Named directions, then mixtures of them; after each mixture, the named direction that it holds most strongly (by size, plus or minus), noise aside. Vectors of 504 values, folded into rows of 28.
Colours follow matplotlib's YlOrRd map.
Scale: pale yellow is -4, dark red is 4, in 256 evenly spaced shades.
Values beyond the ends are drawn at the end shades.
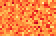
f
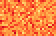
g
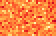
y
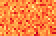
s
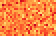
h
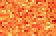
y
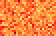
g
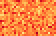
g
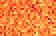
s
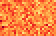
g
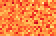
f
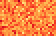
g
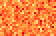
f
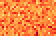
s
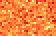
y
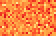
h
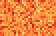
g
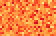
f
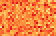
f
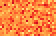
f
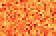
h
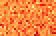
s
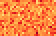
s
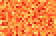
g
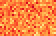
s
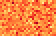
f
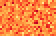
f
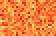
g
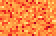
y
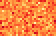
y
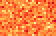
y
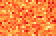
y
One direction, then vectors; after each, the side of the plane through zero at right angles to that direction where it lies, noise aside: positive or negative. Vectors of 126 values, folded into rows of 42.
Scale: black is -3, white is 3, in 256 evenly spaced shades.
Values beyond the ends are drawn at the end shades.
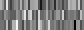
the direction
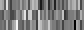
positive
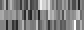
negative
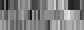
negative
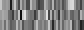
positive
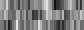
positive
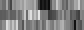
positive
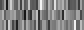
negative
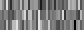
positive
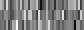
positive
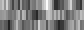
positive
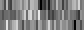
positive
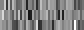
negative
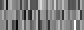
negative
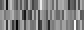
negative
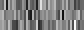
negative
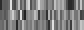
negative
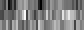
positive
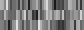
positive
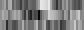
negative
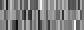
negative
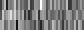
negative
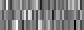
positive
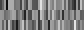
negative
